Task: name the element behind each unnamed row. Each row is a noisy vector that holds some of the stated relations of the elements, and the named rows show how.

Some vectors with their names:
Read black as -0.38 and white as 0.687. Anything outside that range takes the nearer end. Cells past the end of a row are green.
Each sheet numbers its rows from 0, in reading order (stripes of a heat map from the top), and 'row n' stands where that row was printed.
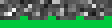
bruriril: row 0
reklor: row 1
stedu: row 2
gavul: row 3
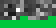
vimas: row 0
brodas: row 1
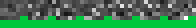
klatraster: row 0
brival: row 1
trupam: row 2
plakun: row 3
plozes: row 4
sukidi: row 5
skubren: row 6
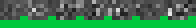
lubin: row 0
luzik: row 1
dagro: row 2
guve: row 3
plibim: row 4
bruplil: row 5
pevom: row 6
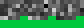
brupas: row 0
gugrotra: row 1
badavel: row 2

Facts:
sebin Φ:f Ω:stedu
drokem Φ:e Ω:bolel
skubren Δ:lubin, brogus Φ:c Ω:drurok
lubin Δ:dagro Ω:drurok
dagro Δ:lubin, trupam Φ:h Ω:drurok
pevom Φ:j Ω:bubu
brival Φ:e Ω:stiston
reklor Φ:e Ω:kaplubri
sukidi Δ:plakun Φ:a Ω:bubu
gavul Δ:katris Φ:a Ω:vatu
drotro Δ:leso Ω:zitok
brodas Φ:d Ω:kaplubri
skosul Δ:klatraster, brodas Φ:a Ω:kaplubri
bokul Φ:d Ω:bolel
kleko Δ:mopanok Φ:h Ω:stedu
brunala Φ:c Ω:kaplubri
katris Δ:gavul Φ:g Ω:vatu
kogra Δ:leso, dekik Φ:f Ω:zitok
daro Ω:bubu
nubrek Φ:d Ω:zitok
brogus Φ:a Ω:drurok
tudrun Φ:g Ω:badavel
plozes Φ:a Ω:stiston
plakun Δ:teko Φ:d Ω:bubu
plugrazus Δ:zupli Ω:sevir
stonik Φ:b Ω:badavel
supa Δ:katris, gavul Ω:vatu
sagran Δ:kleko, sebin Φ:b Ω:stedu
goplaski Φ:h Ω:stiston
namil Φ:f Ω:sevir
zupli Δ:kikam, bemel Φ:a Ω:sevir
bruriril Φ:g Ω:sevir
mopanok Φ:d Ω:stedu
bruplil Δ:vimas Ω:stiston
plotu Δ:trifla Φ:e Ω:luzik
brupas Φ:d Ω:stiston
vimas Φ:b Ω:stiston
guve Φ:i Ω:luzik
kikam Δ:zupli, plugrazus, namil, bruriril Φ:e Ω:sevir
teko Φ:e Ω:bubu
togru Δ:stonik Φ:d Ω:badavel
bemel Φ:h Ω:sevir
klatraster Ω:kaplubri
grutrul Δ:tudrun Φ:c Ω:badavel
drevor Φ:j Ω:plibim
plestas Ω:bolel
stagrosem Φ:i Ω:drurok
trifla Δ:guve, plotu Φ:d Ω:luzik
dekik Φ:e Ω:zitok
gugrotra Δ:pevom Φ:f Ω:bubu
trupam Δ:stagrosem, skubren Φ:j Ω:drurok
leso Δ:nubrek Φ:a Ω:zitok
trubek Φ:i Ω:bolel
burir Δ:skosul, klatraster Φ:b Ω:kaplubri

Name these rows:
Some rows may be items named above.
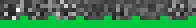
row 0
vimas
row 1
goplaski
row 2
skosul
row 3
supa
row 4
drurok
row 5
klatraster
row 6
bemel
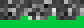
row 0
trubek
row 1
namil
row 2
guve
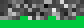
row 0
brodas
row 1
namil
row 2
zupli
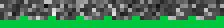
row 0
brival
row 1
sebin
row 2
kleko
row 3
nubrek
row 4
pevom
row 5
vatu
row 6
plakun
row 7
plakun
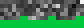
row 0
sevir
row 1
mopanok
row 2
dekik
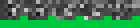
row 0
stagrosem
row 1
trubek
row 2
togru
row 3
trifla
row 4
dagro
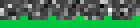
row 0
drevor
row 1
reklor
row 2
teko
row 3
kogra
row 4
trubek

